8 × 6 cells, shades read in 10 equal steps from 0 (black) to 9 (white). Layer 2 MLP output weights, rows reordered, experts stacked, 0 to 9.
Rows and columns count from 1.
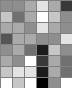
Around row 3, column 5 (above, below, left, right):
7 5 8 5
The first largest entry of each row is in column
4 4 4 6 5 3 2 1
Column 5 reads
6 7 6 5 7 6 6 5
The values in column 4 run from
0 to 9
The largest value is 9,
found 5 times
